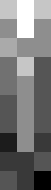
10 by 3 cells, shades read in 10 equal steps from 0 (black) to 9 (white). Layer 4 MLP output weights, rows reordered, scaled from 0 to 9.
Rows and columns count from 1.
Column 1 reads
7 5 6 4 4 3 3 1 2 3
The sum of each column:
38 54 34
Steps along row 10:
down down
